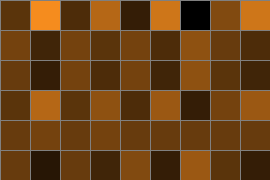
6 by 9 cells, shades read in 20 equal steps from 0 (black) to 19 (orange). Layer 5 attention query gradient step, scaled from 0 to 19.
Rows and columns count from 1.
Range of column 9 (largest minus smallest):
12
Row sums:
92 70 64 82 74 61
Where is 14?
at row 1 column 4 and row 4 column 2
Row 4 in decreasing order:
14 12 12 11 9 7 7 6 4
